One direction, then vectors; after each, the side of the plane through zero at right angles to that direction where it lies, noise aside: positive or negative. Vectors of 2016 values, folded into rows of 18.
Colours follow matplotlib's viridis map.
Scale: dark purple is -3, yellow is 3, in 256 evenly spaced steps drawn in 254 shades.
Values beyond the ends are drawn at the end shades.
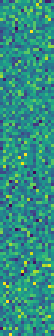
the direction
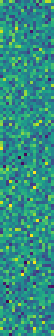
negative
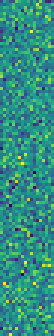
positive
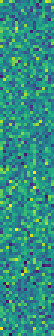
negative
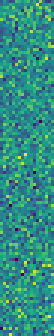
positive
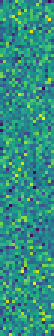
positive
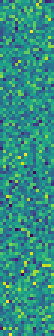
positive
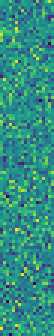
negative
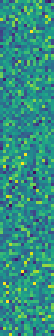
positive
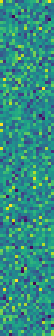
negative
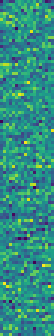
positive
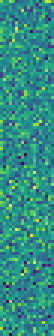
negative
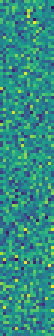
positive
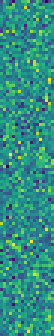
positive
